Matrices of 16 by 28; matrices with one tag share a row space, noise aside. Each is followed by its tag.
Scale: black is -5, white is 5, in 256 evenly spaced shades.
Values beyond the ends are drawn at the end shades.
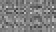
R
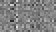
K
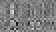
K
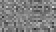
R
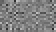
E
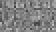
R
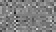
E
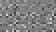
E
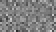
E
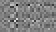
K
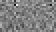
E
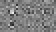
K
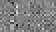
K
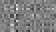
K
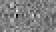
K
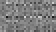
R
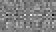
R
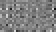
E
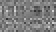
R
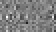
E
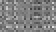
R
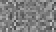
E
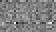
E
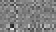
K
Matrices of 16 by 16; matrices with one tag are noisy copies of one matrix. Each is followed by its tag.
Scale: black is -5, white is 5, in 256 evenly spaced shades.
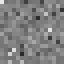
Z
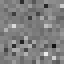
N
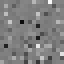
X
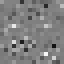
N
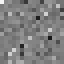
Z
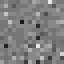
X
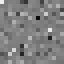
Z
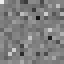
Z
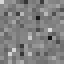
Z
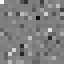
Z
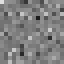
Z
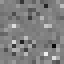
N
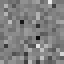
X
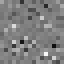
N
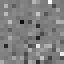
X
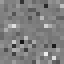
N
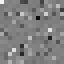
Z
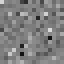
Z
